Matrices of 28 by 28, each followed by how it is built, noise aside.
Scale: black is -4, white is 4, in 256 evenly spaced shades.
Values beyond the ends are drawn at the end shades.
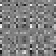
low rank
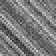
Toeplitz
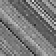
Toeplitz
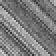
Toeplitz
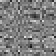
low rank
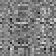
low rank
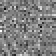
low rank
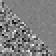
lower triangular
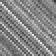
Toeplitz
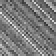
Toeplitz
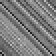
Toeplitz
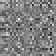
low rank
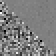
lower triangular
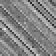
Toeplitz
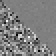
lower triangular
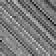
Toeplitz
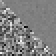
lower triangular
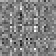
low rank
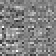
low rank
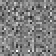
low rank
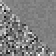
lower triangular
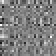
low rank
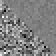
lower triangular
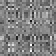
low rank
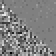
lower triangular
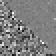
lower triangular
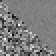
lower triangular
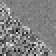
lower triangular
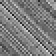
Toeplitz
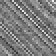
Toeplitz
